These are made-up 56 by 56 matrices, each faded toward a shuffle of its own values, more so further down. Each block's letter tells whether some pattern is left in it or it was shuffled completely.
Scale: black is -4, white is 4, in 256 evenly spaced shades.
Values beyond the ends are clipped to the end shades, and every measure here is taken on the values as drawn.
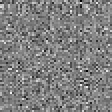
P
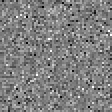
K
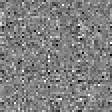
P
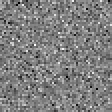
K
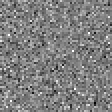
K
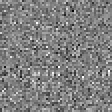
P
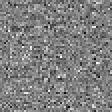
P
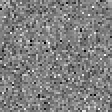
K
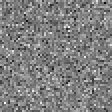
K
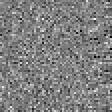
P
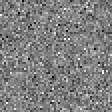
K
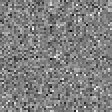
P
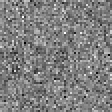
P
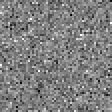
K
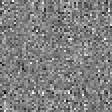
P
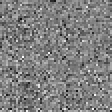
P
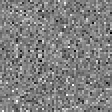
P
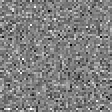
P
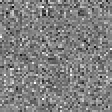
P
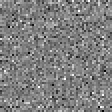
P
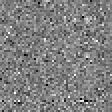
P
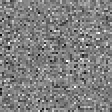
P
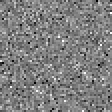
K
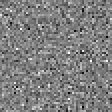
P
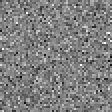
K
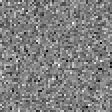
K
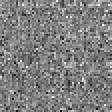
P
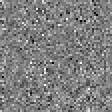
P
